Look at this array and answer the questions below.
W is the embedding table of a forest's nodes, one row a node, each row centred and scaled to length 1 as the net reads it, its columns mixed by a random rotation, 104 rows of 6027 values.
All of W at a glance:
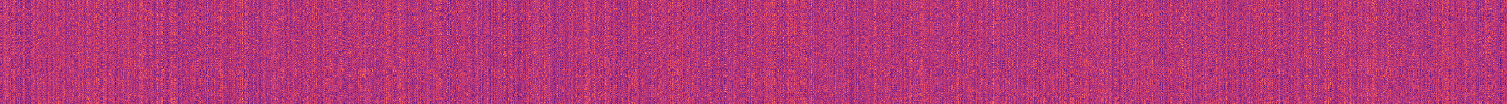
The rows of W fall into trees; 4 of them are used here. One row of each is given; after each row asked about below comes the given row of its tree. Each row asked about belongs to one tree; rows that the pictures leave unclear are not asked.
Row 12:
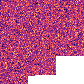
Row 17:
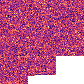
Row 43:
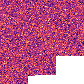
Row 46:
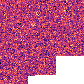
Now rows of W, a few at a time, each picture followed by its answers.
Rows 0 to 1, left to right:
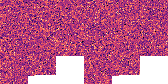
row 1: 12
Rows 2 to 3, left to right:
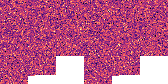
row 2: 43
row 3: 43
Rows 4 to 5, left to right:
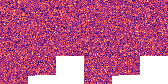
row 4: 46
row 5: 43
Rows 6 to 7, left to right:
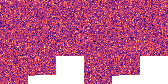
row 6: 17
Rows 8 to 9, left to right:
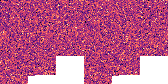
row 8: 12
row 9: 12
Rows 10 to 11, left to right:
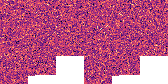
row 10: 46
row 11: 46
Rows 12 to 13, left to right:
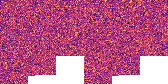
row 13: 43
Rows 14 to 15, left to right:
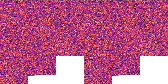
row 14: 43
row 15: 43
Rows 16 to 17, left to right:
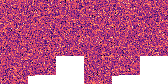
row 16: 46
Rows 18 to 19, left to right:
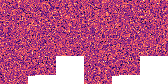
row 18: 46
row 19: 46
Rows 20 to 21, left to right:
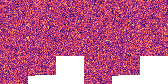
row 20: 17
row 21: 43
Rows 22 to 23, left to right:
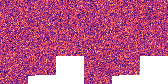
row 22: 43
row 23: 12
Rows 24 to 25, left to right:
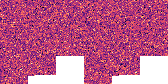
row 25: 12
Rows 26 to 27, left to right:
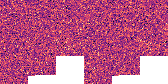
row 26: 43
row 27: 43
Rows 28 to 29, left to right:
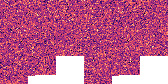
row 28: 46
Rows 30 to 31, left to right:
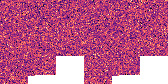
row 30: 12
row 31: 43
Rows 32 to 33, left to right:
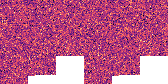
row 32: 43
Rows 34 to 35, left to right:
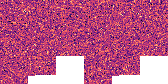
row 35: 46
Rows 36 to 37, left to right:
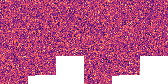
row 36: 17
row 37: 12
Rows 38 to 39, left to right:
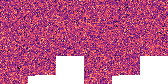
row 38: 12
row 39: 43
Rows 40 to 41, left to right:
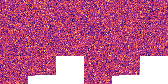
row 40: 17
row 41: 12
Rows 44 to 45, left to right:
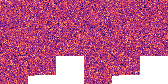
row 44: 17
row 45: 12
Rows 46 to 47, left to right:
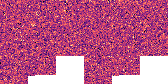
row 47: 17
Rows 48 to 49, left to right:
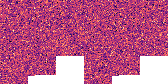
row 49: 12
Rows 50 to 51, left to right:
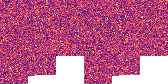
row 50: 43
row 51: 12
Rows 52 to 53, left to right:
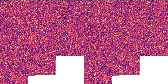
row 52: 12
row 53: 12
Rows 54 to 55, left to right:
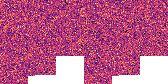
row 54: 46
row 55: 43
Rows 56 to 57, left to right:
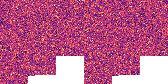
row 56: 12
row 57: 43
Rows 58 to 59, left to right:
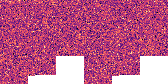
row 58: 17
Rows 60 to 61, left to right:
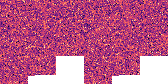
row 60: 17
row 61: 17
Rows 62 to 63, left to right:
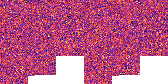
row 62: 43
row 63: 17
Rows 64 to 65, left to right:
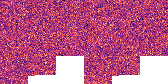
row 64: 12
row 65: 17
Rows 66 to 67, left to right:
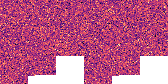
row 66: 43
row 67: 43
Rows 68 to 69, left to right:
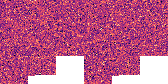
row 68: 17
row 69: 46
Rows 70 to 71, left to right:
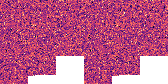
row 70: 46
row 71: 46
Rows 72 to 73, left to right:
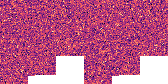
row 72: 43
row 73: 46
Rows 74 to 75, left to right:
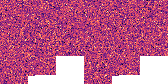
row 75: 12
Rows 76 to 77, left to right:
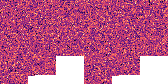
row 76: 12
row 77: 46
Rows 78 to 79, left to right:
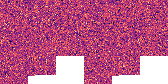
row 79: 43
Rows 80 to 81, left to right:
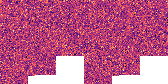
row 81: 17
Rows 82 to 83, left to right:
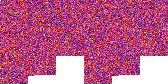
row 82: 43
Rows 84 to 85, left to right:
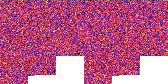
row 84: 43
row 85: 12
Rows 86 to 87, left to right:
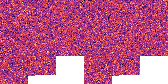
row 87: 12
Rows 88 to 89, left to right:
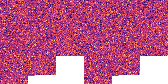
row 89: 12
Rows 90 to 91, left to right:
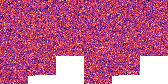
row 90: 46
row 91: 12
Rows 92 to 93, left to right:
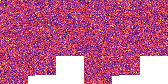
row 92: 43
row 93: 17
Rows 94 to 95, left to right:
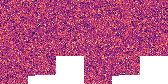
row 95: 17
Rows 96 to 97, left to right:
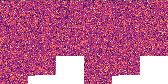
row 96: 12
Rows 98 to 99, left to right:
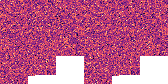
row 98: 43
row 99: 43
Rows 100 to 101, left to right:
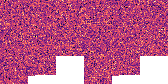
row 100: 46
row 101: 43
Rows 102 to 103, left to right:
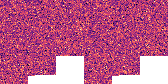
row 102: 43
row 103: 43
